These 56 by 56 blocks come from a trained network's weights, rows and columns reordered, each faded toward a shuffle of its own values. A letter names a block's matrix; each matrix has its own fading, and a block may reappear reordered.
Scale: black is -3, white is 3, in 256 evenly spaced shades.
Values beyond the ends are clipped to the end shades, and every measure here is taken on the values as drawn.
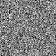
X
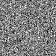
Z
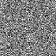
X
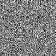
X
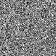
Z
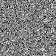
Z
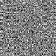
X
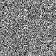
X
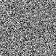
Z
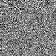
X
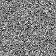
Z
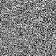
X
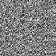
X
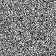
Z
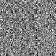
X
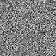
X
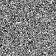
Z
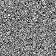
Z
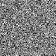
Z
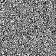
Z
